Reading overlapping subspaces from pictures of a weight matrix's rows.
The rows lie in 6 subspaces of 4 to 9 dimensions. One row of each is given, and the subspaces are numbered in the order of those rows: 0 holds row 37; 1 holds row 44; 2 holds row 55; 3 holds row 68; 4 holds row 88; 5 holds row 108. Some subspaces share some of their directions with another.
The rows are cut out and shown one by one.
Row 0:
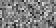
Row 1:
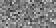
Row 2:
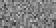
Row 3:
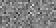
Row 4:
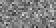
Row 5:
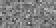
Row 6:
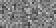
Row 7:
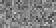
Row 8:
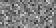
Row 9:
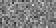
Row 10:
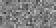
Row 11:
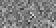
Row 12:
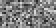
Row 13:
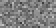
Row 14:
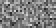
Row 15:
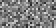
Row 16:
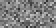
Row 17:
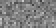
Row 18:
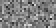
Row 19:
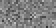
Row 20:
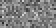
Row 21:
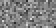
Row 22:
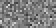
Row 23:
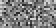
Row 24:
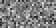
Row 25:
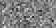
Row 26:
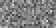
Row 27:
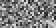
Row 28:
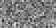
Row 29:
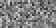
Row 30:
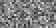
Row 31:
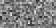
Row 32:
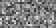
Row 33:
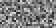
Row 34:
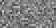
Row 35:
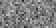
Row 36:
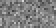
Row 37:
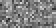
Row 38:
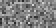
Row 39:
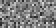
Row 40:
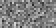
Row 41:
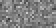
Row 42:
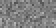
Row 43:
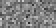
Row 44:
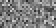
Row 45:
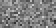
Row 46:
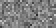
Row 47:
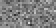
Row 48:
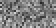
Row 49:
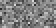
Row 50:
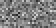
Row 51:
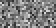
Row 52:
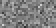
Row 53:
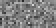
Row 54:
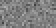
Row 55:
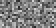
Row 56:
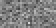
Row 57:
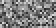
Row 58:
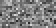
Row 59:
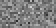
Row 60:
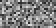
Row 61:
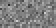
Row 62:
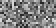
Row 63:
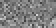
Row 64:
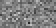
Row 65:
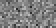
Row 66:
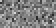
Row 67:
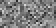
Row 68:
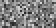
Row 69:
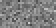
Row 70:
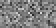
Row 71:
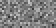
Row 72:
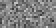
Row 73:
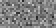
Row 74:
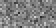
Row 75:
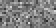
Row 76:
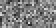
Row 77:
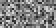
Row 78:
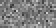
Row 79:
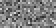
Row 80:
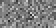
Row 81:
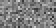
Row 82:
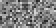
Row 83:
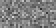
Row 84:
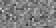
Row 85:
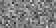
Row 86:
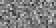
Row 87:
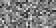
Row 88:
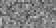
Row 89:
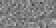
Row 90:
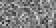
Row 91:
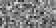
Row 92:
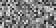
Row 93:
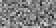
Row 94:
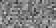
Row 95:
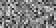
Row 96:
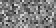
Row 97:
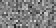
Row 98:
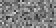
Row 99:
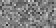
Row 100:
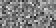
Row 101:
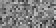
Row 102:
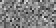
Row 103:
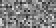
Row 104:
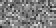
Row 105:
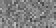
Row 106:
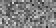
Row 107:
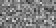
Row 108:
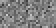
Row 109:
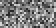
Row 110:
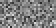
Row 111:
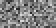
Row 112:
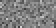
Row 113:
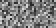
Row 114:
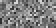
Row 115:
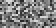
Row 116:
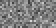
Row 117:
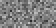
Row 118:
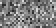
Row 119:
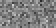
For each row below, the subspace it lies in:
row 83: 3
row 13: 2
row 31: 0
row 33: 2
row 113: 5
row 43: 0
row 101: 4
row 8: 2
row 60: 1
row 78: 3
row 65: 5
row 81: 2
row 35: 2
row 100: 3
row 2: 3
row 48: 3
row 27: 4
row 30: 3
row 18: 3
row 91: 5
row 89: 2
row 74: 2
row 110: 3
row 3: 5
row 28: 5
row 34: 5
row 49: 5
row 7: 0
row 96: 2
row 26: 3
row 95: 1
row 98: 3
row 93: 2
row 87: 5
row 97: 4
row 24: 0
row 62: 2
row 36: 2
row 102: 0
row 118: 2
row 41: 0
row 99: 5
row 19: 4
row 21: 5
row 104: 3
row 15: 5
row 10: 4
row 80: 5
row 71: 5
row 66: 0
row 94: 5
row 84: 5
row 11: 5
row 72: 5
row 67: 5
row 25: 5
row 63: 3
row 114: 5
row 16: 5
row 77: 1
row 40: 5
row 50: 3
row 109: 2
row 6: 3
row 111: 5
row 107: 1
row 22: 3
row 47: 2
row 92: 1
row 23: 2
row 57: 0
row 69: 0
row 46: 3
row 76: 5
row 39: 0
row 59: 5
